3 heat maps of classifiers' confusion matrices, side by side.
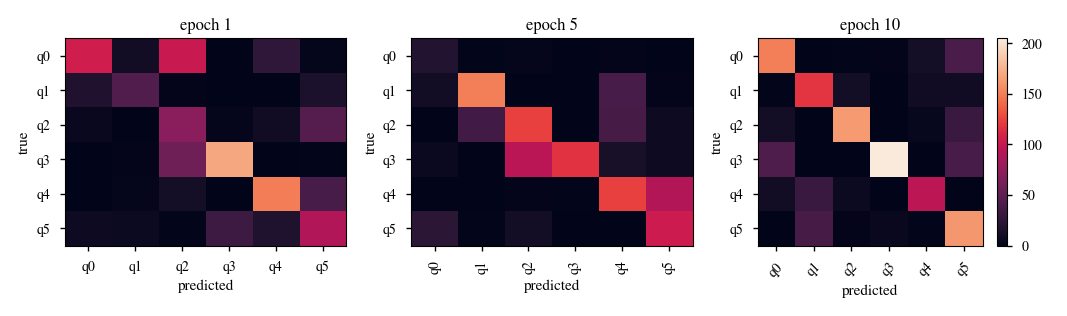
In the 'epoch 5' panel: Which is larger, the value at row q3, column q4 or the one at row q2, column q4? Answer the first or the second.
the second
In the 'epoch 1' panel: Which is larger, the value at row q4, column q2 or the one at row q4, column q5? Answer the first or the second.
the second
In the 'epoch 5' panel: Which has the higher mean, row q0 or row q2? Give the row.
q2
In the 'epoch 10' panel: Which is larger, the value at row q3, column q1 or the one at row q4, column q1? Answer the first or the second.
the second
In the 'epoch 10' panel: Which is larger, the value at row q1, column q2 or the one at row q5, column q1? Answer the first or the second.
the second
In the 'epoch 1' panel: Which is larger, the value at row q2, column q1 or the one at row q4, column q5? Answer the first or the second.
the second
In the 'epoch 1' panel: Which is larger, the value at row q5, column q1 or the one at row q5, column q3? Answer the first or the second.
the second
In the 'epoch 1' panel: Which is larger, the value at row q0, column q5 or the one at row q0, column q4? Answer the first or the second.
the second
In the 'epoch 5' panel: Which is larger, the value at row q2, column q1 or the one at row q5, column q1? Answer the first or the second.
the first
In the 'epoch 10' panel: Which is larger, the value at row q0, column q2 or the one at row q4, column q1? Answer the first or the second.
the second
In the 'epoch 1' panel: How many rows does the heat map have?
6
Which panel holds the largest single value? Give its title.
epoch 10
